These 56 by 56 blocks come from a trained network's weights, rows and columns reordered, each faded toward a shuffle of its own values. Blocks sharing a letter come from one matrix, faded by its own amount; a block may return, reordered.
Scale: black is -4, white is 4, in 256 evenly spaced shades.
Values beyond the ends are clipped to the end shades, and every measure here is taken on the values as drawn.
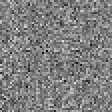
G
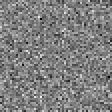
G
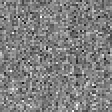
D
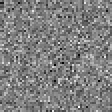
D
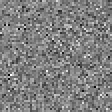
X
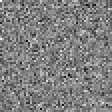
D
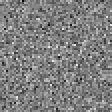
X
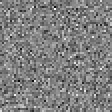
G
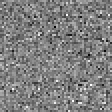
D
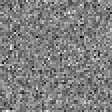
G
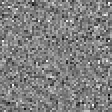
D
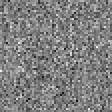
G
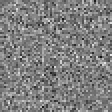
G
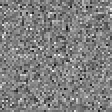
X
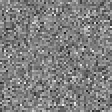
X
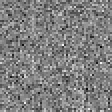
G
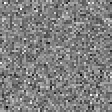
X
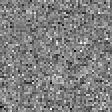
D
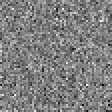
D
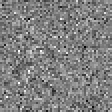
D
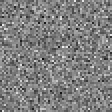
D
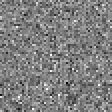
D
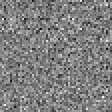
D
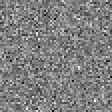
D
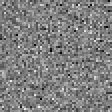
X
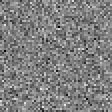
G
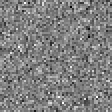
X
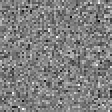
G
